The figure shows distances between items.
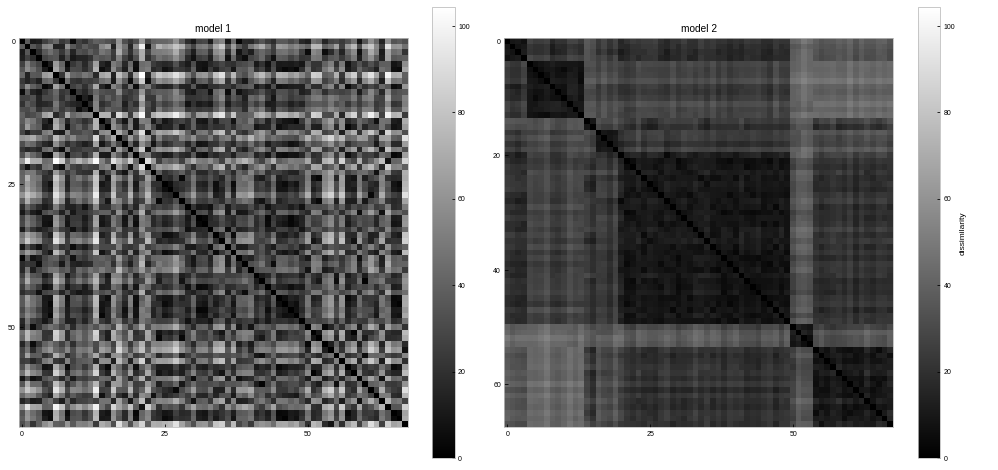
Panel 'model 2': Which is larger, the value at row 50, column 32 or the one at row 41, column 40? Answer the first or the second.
the first
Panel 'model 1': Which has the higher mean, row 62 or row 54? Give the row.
54
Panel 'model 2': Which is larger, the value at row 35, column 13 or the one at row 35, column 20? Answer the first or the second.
the first
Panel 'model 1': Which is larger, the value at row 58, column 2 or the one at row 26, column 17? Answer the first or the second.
the first
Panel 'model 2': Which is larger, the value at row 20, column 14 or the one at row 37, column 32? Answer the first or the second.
the first
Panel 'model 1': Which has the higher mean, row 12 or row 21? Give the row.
21
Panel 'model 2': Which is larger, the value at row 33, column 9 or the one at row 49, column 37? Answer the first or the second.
the first
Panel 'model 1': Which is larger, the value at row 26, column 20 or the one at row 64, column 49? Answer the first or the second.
the second
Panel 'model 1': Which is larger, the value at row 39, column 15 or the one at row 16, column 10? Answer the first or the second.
the first
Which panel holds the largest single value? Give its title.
model 1
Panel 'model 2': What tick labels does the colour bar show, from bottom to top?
0, 20, 40, 60, 80, 100
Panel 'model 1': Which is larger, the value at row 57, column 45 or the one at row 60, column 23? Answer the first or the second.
the second
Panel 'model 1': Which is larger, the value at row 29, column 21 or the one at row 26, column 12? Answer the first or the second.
the first
